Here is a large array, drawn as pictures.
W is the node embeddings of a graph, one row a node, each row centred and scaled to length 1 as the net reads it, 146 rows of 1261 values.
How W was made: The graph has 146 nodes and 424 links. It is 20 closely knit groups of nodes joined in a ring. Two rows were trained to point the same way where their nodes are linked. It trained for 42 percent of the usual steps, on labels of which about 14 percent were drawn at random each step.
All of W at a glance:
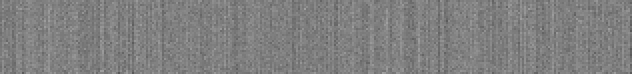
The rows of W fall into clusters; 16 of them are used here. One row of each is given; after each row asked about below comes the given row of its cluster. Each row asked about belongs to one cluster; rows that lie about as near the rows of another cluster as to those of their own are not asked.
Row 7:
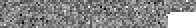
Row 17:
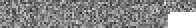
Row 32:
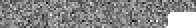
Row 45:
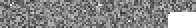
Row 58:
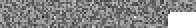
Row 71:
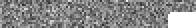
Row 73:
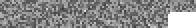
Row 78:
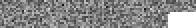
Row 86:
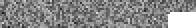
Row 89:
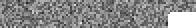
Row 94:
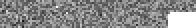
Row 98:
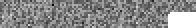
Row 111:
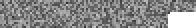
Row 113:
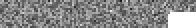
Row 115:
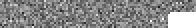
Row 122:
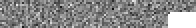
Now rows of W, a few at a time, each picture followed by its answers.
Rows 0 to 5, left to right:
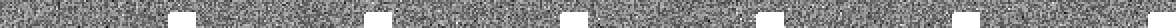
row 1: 89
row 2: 71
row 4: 98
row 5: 32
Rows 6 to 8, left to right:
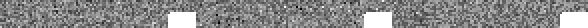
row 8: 89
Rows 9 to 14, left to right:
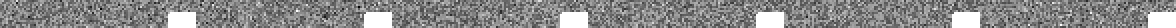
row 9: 73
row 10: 86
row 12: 113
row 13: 111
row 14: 32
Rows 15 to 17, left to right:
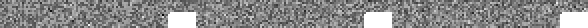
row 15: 113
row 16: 115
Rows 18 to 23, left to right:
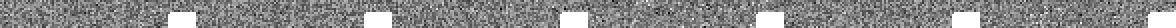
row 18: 86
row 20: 94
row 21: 73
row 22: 7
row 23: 122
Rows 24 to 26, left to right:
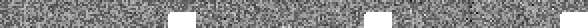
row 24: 113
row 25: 122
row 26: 111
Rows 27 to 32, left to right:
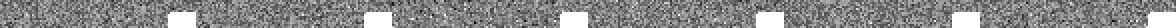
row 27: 111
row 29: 17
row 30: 111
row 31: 94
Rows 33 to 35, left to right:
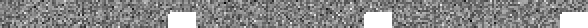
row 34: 17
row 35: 7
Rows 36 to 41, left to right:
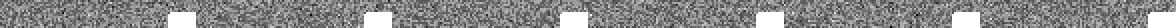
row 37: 89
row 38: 73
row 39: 73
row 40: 7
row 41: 7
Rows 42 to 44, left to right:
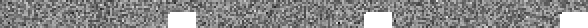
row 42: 94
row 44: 78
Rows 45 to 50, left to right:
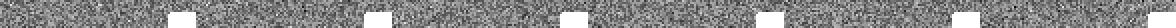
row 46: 7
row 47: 98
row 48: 113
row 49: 32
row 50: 7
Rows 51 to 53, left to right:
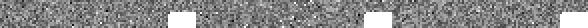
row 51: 45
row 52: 122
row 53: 111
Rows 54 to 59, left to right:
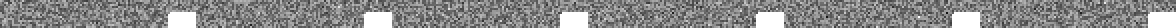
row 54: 73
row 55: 111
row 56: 58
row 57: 58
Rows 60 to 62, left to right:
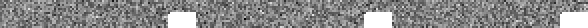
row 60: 98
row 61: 78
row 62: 89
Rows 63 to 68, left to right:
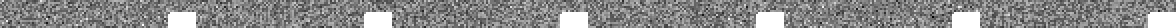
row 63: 73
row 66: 89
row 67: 115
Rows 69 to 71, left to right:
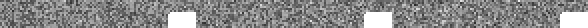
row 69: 89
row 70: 113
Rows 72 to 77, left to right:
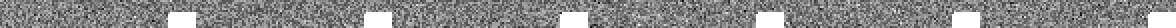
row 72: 98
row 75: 45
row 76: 58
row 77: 32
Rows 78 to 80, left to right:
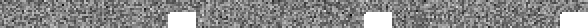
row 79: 98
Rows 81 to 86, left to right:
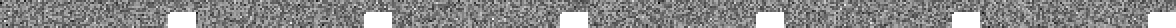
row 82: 98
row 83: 113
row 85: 86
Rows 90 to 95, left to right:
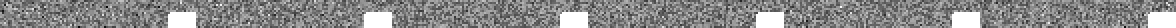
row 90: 73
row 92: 89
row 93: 86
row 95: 71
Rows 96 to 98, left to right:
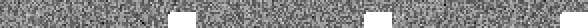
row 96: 98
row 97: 58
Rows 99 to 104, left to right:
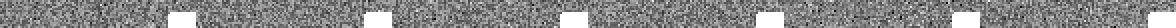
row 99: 94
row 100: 58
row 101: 86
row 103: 78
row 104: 94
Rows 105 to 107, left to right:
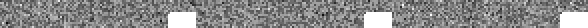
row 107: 78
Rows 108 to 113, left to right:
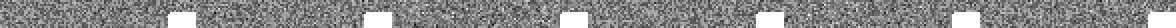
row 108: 58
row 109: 58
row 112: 45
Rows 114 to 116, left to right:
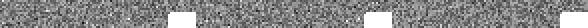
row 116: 98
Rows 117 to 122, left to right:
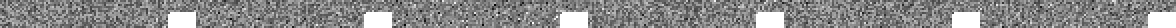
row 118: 78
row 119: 17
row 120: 94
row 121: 32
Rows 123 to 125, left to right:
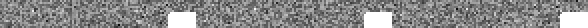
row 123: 113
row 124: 113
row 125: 115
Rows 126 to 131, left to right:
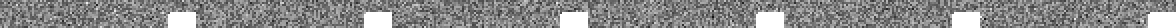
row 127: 111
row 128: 7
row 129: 71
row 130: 58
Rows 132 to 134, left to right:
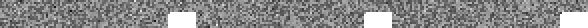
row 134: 122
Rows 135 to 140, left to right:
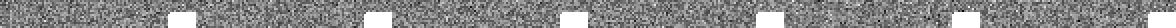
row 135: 115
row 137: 73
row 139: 45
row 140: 111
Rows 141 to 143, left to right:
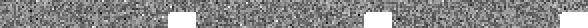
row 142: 89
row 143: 94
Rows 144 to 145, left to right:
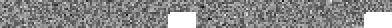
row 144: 7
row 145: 32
